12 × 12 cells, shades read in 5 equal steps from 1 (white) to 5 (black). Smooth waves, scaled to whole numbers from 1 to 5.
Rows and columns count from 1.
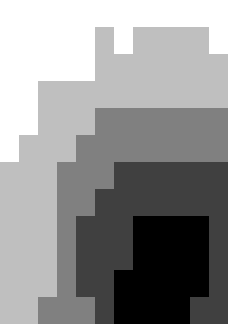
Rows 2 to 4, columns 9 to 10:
2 2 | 2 2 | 2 2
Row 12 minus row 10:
0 0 1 0 -1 0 1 0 0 0 -1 0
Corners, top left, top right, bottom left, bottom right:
1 1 2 4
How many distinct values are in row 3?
2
